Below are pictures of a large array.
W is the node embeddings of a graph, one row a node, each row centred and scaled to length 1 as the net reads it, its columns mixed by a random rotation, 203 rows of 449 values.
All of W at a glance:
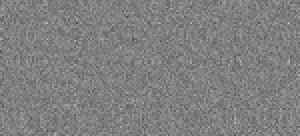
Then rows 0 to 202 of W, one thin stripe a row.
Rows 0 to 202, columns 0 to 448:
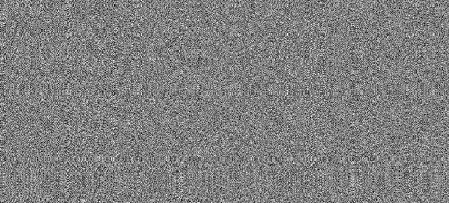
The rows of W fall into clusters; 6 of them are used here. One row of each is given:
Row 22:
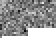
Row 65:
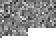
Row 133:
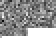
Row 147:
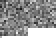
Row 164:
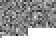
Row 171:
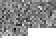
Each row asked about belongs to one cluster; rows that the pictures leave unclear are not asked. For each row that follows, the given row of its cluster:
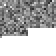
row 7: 22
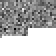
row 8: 171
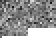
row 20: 147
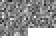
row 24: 133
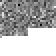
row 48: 133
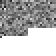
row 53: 147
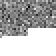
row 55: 171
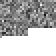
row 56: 65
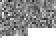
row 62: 133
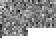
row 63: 22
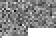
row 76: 171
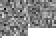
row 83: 133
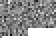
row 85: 65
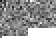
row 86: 147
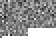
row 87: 65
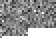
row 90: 65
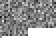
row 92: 65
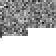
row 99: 22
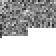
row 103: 22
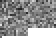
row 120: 147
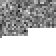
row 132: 22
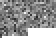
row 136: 22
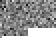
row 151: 147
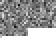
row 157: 133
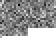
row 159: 133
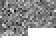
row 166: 171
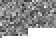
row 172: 164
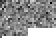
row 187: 147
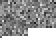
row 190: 65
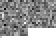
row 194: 133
